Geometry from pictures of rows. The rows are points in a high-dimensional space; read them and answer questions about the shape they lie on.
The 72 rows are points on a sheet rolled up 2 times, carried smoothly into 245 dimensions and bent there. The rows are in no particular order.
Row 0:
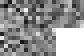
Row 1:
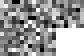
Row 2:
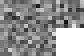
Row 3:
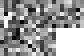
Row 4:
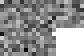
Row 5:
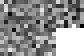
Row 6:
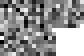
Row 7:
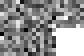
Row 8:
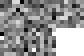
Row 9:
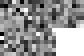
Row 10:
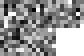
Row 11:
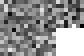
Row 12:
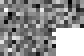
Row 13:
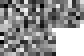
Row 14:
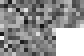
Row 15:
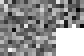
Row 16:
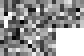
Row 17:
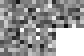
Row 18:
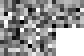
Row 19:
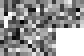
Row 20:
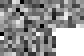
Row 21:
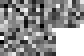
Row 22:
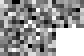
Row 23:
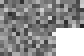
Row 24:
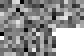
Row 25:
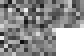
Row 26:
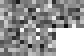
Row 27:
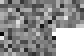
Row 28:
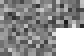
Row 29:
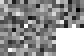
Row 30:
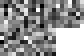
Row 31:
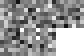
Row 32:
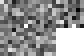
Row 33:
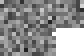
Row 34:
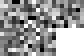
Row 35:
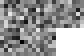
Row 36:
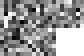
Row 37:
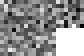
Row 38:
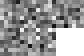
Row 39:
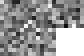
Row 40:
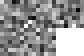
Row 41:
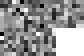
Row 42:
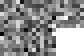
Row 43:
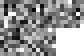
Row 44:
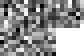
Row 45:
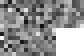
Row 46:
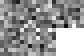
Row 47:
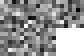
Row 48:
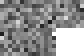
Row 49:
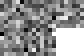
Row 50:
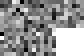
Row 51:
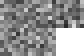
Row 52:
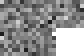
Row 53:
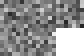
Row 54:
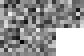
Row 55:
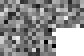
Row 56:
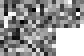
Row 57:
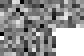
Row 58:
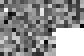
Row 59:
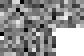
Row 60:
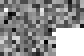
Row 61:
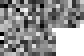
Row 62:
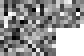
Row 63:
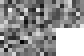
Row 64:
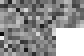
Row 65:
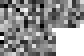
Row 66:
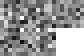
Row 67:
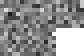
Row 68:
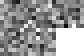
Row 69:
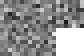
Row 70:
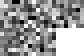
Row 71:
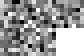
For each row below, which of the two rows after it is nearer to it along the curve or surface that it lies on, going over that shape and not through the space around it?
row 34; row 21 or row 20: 21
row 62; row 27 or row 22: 22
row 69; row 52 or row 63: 52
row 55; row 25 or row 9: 9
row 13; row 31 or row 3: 3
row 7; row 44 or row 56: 44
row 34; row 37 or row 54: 37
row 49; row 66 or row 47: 47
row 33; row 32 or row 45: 45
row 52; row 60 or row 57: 60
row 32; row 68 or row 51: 68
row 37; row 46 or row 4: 46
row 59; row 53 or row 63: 63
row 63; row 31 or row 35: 35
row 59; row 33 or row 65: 65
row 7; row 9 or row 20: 20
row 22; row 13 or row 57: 13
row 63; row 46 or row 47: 46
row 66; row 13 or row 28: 28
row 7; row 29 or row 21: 21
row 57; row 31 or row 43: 43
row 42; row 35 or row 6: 6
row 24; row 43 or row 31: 43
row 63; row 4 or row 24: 4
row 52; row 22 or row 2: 2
